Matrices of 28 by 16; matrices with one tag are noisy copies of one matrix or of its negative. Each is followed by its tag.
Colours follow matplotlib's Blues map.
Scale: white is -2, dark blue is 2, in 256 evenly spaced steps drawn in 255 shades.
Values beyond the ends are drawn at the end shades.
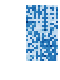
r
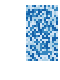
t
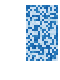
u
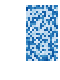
t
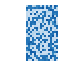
t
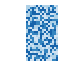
u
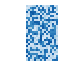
u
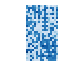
r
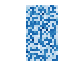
u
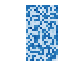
u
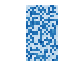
u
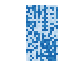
r
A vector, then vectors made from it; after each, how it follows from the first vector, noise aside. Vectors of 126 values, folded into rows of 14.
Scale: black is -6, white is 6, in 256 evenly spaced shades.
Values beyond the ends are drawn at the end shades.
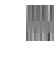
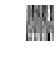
scaled up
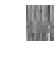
negated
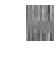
negated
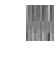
copied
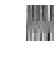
scaled up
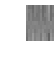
shrunk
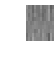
shrunk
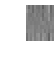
shrunk
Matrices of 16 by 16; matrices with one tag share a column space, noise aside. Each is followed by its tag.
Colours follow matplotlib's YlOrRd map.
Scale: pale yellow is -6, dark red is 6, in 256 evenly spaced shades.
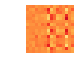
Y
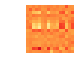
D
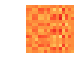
Y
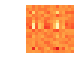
D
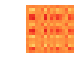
Y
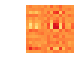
D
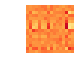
D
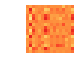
Y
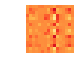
Y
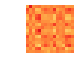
Y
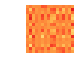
Y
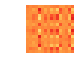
Y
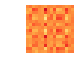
Y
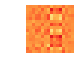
Y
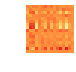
D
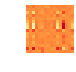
D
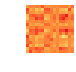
Y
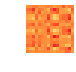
Y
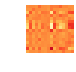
D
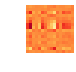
D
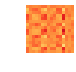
Y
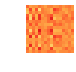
Y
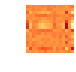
D
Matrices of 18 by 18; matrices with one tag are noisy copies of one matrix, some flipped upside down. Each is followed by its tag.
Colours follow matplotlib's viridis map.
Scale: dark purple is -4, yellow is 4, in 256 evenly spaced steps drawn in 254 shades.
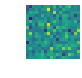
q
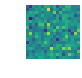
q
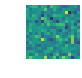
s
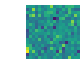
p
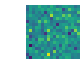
q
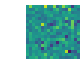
s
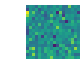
p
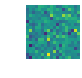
q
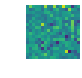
s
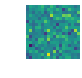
q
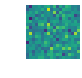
q
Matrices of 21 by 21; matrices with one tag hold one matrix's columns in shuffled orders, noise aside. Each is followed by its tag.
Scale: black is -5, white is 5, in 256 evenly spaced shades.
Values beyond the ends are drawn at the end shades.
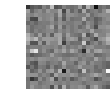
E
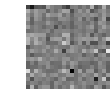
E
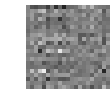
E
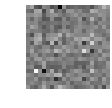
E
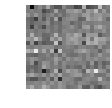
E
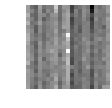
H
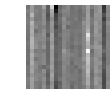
H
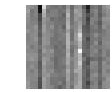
H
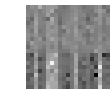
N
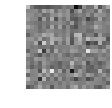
E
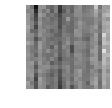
H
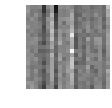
H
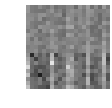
N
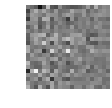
E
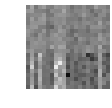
N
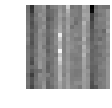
H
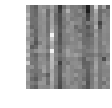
H
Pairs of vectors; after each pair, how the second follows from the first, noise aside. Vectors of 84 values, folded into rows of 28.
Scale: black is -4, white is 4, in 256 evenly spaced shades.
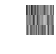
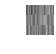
shrunk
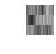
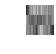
wrapped around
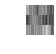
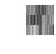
wrapped around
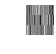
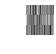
wrapped around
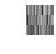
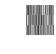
sign-scrambled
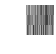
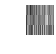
negated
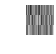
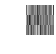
wrapped around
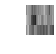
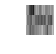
wrapped around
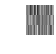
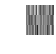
negated
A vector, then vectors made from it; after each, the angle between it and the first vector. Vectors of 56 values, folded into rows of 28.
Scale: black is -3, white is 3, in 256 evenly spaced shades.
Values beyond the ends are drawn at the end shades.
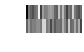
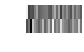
orthogonal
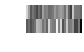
orthogonal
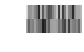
nearly opposite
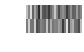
partly opposed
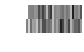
partly opposed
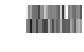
partly opposed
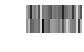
partly opposed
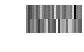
orthogonal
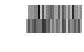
nearly opposite
